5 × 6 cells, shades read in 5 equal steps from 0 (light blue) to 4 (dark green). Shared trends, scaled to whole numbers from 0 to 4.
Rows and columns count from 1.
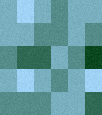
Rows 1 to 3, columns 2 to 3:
0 1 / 1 2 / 3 3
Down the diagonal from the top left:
1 1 3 2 1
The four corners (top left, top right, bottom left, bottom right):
1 1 2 3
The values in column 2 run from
0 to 3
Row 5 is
2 2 2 1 1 3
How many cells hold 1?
13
